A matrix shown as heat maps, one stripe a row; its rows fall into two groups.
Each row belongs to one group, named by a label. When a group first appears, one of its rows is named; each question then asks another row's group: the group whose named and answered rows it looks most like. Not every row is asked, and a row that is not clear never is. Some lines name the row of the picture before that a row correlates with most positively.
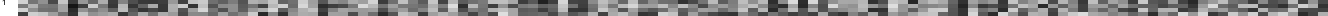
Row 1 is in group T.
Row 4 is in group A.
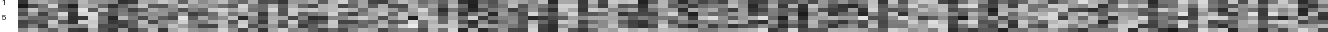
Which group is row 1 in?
A
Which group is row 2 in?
A
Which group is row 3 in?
A
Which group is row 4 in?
A
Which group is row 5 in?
T
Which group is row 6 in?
A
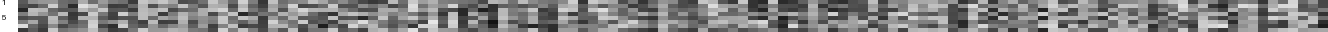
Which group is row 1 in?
A
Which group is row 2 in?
A
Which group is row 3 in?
A
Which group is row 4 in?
T
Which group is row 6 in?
T
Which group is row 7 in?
T
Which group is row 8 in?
A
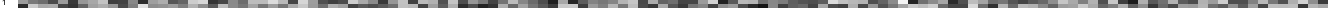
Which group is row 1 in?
T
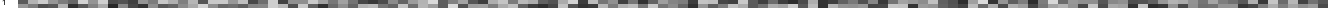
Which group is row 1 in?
A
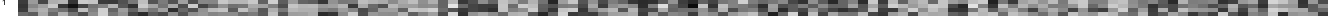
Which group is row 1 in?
A
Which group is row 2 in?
A
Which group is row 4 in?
T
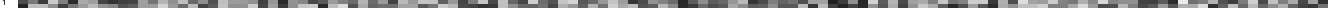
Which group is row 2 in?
A
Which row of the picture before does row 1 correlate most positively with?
1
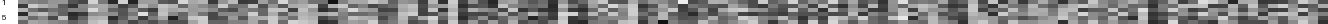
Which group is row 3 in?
T
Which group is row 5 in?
T
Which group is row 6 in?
T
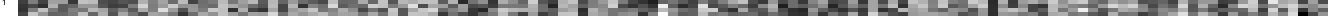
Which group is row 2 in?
A
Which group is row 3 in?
A
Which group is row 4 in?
A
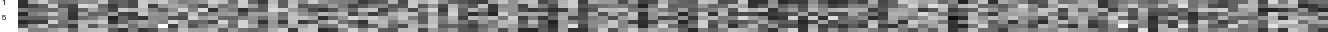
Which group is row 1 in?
A
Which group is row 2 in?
A
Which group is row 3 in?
T
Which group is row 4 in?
A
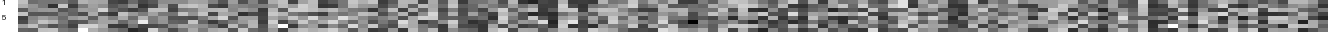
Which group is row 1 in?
T
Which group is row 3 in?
A
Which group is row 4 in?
T
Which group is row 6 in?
A
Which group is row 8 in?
A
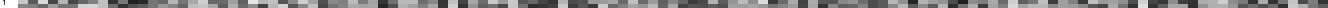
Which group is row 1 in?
T
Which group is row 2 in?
T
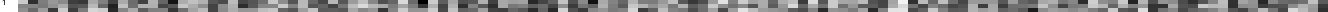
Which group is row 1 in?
T
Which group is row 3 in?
T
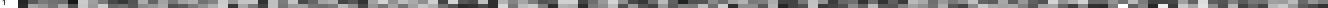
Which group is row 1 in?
A
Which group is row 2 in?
A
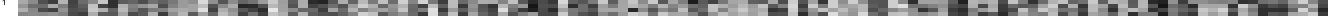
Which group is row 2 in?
T
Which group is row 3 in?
T
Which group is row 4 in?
T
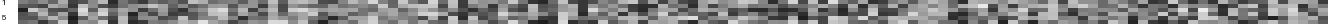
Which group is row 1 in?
T
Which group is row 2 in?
A
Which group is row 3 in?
A
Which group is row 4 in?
A
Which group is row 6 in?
T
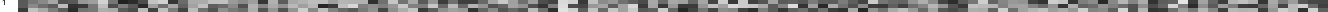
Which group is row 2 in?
T
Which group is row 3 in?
A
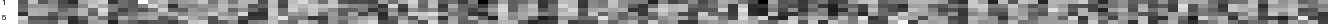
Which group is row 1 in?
A
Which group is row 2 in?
A
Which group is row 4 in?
A
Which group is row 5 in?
T
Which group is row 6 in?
T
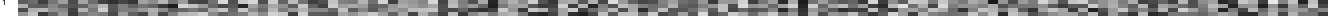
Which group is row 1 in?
A
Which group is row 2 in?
T
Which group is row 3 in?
A
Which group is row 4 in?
T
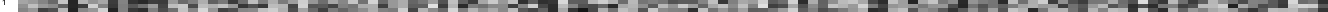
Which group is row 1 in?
T
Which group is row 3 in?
T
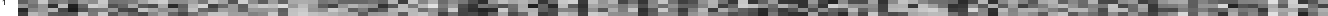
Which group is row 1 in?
A
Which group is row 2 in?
T
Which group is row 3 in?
A
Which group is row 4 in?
A
